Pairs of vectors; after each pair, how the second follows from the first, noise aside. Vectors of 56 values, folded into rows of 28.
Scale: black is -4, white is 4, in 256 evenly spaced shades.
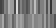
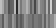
negated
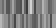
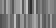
negated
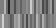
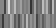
negated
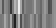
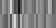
negated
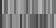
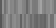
shrunk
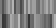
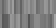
shrunk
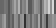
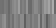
shrunk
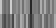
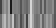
negated
